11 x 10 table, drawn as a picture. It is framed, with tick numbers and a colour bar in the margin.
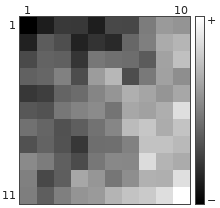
Values change most from cell to cell in the top middle. There are no regular stripes. The ninth with the highest average is the bottom right. Values rise toward the bottom right.
